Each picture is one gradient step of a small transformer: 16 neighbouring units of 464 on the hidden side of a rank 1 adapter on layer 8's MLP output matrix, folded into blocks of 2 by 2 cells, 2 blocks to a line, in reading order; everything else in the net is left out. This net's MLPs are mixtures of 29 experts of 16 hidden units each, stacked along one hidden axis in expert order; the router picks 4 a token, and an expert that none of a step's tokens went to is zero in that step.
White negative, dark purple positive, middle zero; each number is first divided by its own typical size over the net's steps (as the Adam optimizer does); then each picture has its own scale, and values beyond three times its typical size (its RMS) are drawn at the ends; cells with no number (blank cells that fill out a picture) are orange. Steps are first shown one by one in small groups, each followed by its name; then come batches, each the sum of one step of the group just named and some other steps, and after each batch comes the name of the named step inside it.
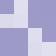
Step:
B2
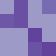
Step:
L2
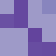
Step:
L2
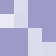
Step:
B2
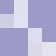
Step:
B2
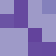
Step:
L2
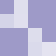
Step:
B2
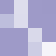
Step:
B2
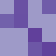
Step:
L2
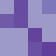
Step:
L2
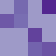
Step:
L2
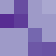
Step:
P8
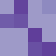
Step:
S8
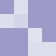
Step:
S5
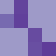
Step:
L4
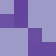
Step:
L4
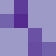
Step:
S5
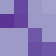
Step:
P8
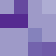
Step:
P8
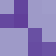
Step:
P8
